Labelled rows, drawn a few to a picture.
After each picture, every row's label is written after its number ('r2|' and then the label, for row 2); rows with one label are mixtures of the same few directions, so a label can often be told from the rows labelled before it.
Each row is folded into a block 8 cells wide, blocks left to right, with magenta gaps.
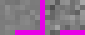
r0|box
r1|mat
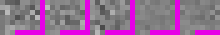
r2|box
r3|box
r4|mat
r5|mat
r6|box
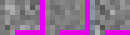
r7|mat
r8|mat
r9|mat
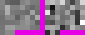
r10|box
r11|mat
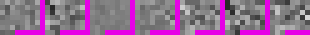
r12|mat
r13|box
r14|mat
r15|box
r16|box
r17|box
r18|box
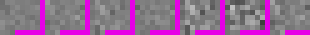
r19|box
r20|box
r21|mat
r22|box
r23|mat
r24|box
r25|box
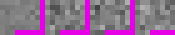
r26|box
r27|mat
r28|mat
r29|mat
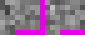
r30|box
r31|box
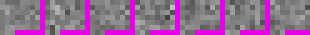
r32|box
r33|mat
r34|box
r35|box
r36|mat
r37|mat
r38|box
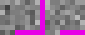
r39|mat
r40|box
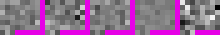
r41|mat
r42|box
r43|mat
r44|mat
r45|box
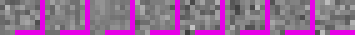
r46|box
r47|mat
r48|mat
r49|box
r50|mat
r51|mat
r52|box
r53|mat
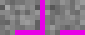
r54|box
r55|mat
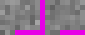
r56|mat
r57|mat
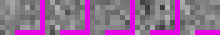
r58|mat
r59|mat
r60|box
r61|mat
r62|box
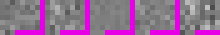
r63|mat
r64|mat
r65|mat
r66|box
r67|mat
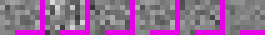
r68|box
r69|mat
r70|box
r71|box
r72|box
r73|box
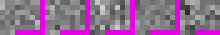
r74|box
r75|mat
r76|mat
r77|box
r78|box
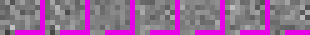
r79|mat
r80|mat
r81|mat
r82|box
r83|box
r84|mat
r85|box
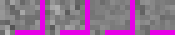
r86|mat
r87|mat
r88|mat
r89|box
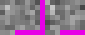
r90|mat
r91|box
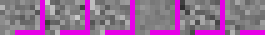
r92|box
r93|box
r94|box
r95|mat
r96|box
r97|mat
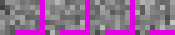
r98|box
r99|mat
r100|mat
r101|mat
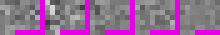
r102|box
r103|box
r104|box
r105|box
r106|mat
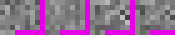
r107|mat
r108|mat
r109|box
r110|box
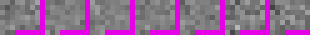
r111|mat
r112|mat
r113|box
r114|mat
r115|box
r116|mat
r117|box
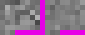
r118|box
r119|mat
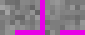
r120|box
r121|mat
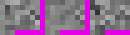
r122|box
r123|box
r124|box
